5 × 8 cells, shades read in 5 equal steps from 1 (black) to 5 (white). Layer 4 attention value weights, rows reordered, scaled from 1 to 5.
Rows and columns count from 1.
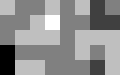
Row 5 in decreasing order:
4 4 4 3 3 3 2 1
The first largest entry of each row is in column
1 4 2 6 2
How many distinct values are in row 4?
3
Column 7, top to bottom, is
2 2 4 3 2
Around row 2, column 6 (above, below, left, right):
4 4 3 2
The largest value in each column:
4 4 4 5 3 4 4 4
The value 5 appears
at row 2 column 4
